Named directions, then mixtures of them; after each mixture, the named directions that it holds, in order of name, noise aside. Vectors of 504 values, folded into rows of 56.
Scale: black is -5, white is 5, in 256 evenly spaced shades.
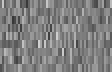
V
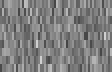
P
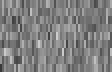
P, V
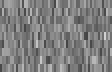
P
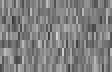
P, V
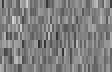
V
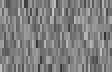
P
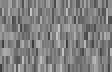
P, V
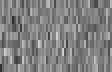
P, V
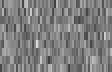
P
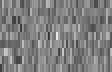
P, V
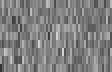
P, V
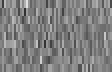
P, V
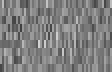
V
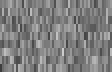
P, V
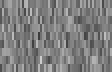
P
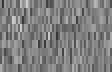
V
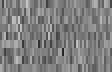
V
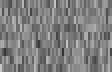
P, V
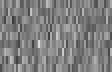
P, V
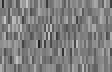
V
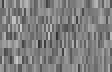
V
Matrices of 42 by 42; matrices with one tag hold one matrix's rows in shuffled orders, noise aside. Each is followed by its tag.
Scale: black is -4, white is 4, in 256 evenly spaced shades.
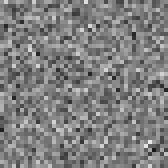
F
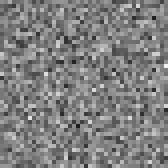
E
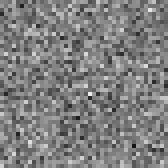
F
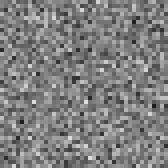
F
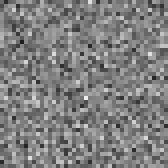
F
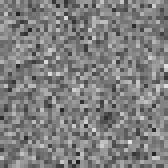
E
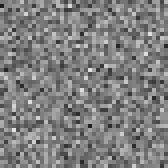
F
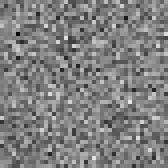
E
